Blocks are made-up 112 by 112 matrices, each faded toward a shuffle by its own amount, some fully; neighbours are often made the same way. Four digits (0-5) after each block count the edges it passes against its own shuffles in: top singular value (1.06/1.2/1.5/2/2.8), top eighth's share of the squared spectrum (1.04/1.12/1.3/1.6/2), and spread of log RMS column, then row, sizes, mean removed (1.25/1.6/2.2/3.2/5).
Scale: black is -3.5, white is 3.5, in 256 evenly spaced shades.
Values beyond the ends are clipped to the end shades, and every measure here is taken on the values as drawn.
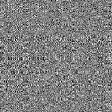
4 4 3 3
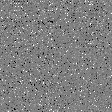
2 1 0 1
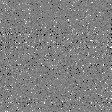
3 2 1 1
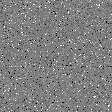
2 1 0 0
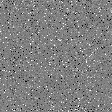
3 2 1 1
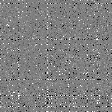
4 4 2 3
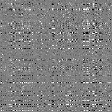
5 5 3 4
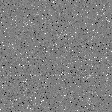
1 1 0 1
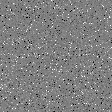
1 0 0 0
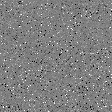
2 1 0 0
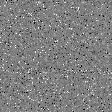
2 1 0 1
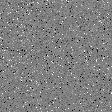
2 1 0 0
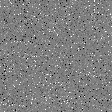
2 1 0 0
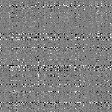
4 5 3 4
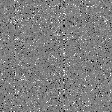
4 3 2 2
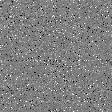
2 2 1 1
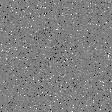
1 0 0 0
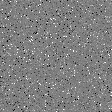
0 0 0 0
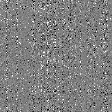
2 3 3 2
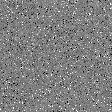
0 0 0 0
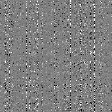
3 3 4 2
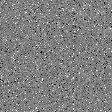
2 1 1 0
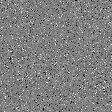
0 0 0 0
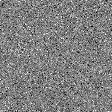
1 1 0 2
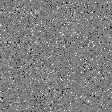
3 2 0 1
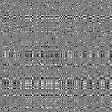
5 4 3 4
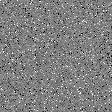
2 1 0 0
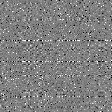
5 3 2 2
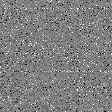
4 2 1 2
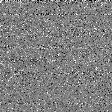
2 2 0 3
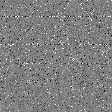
2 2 0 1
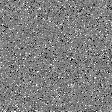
0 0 0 1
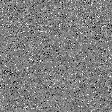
0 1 0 1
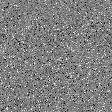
0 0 0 0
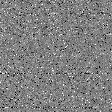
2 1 0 2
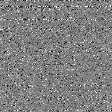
2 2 0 3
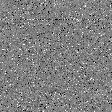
1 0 0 1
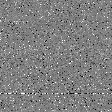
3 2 0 1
